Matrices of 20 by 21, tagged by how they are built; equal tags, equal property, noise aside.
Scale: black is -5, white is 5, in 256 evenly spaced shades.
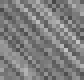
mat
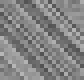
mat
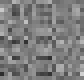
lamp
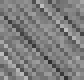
mat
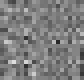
lamp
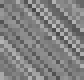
mat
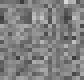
lamp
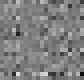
lamp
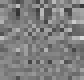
lamp
